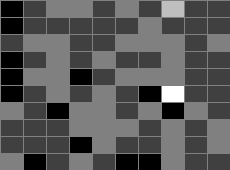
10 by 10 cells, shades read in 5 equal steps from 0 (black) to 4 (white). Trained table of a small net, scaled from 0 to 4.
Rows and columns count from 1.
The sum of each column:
7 11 14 12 15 13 12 20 11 13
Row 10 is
2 0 1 2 1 0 0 2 1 1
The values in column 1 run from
0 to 2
